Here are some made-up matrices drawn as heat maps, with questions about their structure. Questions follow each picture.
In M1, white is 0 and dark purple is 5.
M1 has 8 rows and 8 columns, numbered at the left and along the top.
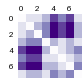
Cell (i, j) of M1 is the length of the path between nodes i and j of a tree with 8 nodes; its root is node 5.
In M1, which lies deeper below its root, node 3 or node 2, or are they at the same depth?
node 2
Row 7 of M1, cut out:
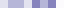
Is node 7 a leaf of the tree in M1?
no
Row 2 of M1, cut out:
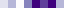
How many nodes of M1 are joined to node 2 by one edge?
1
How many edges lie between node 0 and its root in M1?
3
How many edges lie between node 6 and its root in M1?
1
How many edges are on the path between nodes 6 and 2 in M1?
5
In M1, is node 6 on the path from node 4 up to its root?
no
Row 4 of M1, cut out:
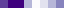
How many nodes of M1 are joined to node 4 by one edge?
1
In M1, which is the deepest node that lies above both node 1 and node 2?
0
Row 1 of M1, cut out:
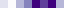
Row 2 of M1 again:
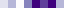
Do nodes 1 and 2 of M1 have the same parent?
yes
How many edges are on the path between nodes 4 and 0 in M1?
4
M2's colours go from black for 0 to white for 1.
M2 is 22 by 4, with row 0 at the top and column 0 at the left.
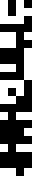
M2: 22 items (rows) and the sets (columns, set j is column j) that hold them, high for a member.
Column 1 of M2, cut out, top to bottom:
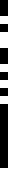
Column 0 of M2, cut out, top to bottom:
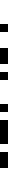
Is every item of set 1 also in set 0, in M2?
yes
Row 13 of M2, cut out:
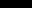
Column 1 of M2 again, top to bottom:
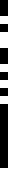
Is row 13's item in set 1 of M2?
no
